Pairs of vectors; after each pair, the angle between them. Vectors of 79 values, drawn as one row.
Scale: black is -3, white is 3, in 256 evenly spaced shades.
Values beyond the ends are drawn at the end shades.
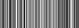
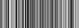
nearly opposite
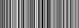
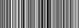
nearly parallel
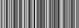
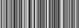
nearly parallel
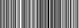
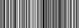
partly aligned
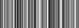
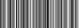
partly opposed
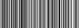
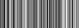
orthogonal
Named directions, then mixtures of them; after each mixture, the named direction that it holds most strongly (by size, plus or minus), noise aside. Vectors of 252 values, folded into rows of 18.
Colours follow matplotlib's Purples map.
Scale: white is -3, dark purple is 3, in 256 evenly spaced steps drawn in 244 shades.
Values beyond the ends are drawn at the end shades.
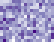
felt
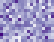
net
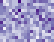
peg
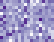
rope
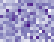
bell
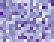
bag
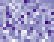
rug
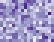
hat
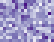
hat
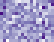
bag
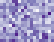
hat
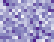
peg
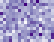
rope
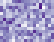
felt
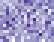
rug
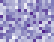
hat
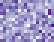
bell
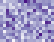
rug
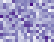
bell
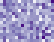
peg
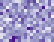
net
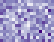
bell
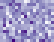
rug
